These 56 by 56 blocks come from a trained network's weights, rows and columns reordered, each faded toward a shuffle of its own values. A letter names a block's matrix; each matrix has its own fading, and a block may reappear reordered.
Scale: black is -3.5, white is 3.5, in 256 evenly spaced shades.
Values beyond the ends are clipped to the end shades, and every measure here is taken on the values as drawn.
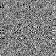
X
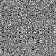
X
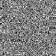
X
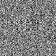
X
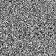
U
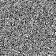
U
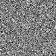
U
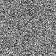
U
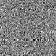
X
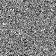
U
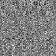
X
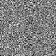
X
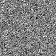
U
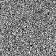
U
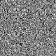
X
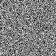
U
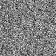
U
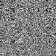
X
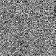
X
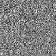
X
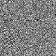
X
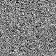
U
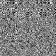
X
